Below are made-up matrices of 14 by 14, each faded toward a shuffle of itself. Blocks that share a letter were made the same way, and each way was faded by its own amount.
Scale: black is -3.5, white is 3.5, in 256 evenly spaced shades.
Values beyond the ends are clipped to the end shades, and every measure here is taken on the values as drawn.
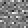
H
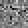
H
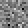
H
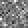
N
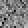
N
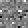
H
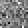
N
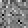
H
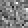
N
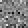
H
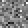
N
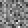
N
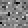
H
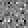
H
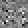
H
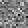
N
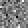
N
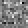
H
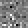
H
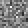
N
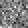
N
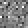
H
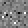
H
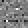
H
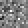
N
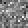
N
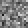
N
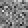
N
